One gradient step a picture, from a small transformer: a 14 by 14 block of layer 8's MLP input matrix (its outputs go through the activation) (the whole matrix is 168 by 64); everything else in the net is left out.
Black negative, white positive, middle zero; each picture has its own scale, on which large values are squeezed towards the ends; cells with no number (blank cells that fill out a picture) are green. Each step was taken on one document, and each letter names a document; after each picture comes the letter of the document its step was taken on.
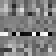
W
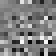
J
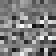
J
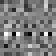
W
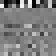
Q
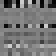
Q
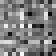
J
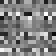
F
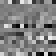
J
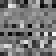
Q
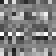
F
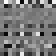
Q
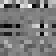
Q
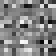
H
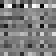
Q
